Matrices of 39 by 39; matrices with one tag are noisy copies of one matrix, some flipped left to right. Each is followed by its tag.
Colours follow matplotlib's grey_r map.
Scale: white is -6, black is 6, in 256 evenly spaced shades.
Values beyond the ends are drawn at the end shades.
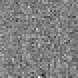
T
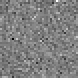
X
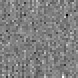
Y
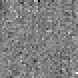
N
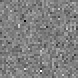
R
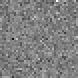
X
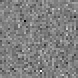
R
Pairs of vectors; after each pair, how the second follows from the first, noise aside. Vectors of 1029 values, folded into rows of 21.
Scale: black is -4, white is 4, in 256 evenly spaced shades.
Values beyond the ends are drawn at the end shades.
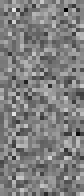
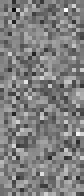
negated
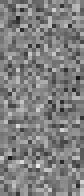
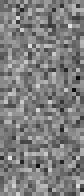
sign-scrambled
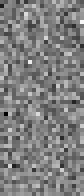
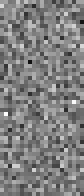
negated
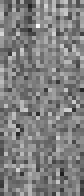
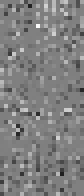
partly zeroed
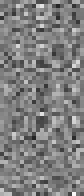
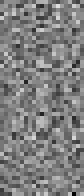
negated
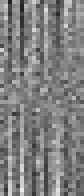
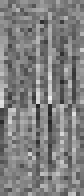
wrapped around
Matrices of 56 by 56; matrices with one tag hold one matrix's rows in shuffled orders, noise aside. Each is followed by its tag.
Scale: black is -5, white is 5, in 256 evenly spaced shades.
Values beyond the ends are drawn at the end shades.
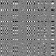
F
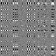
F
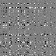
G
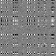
F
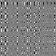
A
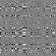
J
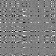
J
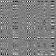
F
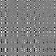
A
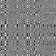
A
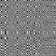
A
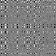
A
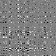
G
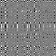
A
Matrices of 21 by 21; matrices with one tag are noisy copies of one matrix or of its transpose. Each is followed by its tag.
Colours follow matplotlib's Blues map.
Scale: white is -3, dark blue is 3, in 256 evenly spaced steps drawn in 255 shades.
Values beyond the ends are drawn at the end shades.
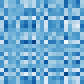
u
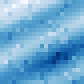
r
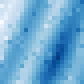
r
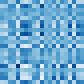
u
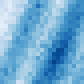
r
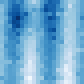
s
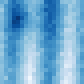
s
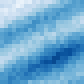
r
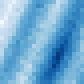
r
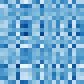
u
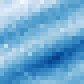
r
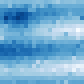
s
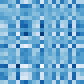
u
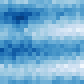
s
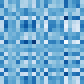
u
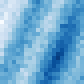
r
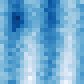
s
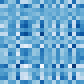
u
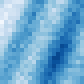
r
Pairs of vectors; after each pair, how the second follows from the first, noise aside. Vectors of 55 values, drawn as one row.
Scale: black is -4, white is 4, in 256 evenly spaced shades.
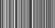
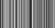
copied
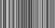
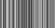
copied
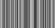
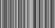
sign-scrambled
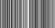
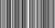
sign-scrambled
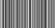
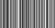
wrapped around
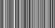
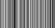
sign-scrambled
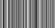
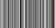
wrapped around
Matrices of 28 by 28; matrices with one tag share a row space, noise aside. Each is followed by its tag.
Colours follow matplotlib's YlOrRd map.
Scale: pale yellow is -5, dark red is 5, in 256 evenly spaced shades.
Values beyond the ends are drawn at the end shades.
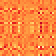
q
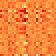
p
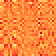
q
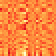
p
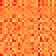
q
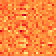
p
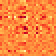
p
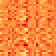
p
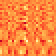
p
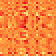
p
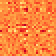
p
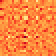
p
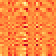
p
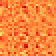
p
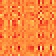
q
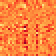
p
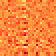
p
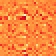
p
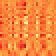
p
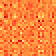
q
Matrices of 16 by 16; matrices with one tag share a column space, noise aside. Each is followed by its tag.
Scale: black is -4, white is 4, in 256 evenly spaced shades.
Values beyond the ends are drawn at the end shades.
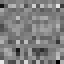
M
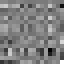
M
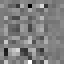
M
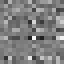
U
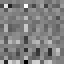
M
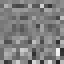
M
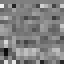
M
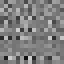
U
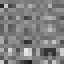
M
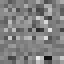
U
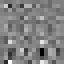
M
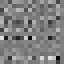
U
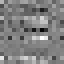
U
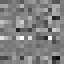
U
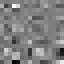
M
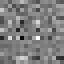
U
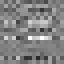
U
